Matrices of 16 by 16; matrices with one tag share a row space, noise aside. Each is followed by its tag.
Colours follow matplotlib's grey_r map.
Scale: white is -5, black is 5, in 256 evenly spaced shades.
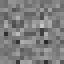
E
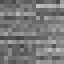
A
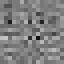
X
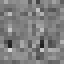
X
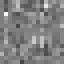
E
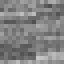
A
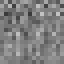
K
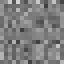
K
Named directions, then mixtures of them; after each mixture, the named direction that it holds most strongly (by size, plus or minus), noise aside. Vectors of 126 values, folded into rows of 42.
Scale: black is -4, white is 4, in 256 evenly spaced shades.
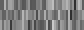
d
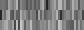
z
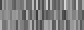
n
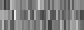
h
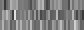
h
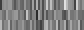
n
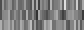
n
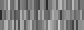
z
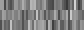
d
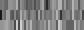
z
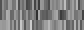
z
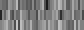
z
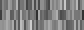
z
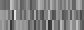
h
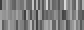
n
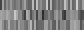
n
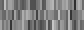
d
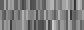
d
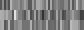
h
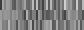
n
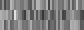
h
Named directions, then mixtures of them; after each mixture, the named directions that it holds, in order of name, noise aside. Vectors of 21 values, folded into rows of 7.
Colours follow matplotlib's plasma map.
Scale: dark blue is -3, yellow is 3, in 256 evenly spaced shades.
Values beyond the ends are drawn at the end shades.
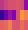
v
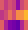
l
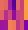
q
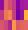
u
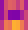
l, u, v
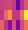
l, u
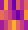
l, q, u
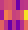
l, u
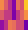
q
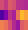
l, v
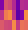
u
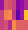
u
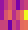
l, u, v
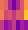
l, q, v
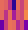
q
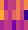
u, v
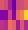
l, q, v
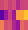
l, v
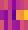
l, q, v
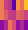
q, u, v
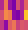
q, u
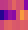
v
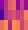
q, u, v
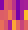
u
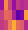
l, q, u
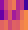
q, u, v
